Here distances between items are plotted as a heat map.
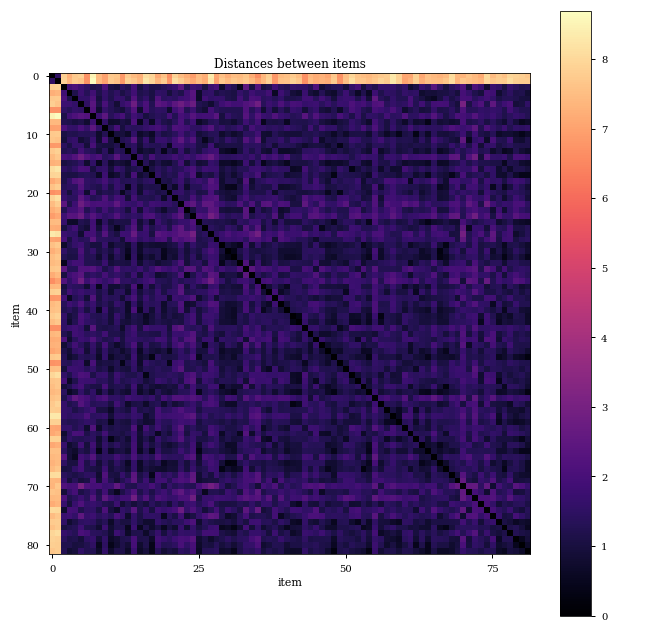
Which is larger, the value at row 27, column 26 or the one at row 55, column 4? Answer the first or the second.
the second
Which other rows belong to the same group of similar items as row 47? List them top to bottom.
2, 3, 4, 5, 6, 7, 8, 9, 10, 11, 12, 13, 14, 15, 16, 17, 18, 19, 20, 21, 22, 23, 24, 25, 26, 27, 28, 29, 30, 31, 32, 33, 34, 35, 36, 37, 38, 39, 40, 41, 42, 43, 44, 45, 46, 48, 49, 50, 51, 52, 53, 54, 55, 56, 57, 58, 59, 60, 61, 62, 63, 64, 65, 66, 67, 68, 69, 70, 71, 72, 73, 74, 75, 76, 77, 78, 79, 80, 81
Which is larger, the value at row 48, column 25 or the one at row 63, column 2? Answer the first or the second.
the second
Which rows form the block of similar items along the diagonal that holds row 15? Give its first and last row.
2 to 81
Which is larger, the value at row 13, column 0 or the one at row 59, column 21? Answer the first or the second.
the first
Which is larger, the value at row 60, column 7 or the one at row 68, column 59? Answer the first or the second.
the first
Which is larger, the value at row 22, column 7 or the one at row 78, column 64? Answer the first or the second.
the first
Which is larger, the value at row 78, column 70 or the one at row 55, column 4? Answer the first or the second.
the second
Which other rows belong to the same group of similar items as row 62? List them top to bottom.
2, 3, 4, 5, 6, 7, 8, 9, 10, 11, 12, 13, 14, 15, 16, 17, 18, 19, 20, 21, 22, 23, 24, 25, 26, 27, 28, 29, 30, 31, 32, 33, 34, 35, 36, 37, 38, 39, 40, 41, 42, 43, 44, 45, 46, 47, 48, 49, 50, 51, 52, 53, 54, 55, 56, 57, 58, 59, 60, 61, 63, 64, 65, 66, 67, 68, 69, 70, 71, 72, 73, 74, 75, 76, 77, 78, 79, 80, 81
